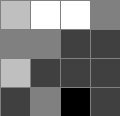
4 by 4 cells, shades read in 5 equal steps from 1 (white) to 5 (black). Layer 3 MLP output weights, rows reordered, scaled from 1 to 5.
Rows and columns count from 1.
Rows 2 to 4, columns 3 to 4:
4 4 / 4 4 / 5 4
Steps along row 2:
same up same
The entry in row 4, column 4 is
4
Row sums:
7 14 14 16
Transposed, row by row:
2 3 2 4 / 1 3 4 3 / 1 4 4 5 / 3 4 4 4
